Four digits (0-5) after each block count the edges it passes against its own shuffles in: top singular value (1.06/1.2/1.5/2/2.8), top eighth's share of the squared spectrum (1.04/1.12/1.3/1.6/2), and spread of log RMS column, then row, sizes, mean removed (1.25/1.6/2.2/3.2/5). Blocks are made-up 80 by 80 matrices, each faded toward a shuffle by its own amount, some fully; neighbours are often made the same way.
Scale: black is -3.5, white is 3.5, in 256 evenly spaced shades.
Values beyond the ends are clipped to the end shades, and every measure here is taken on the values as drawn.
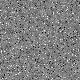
0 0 0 0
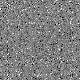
3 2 1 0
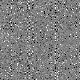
4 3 2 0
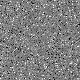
0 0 0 0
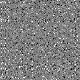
4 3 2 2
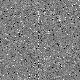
3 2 1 0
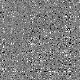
2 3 3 3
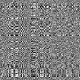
5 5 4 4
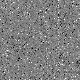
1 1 1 0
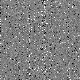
2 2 2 0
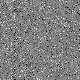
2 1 1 0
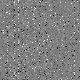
2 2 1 0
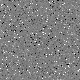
0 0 0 0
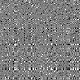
5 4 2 3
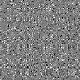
4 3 2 2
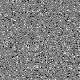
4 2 1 1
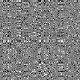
5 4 3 3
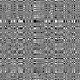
5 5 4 4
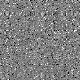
4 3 1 1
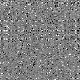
4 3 1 2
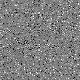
3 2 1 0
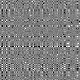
5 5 3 3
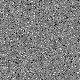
0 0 0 0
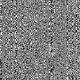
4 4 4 1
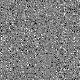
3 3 2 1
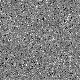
1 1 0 0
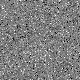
0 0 0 0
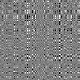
5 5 4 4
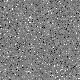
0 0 0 0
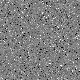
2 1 0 0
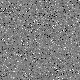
0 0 0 0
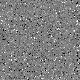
3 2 1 0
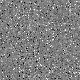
2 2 0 0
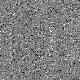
3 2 1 0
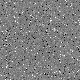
2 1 0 0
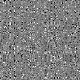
4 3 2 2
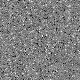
1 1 0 0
